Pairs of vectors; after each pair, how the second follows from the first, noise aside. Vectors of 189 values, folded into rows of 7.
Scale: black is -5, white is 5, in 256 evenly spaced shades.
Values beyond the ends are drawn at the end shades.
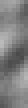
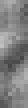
copied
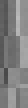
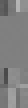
partly zeroed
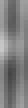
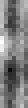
scaled up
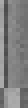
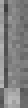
copied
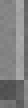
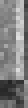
scaled up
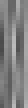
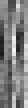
scaled up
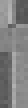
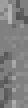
partly zeroed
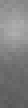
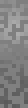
partly zeroed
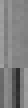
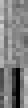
scaled up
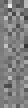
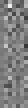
copied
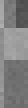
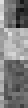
scaled up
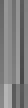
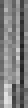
scaled up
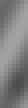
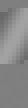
partly zeroed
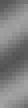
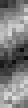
scaled up
